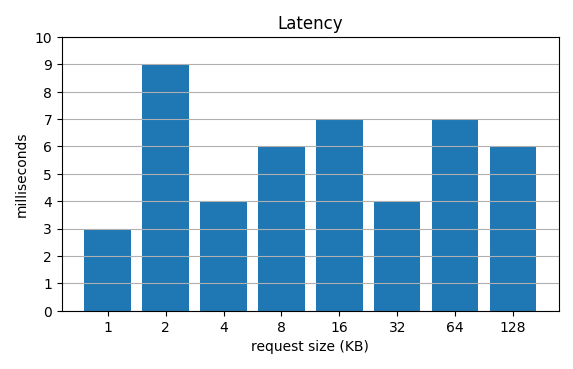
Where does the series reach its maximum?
2
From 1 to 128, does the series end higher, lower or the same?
higher
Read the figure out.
Title: Latency
x-axis: request size (KB), ticks 1 2 4 8 16 32 64 128
y-axis: milliseconds, ticks 0 1 2 3 4 5 6 7 8 9 10
Values:
3 9 4 6 7 4 7 6
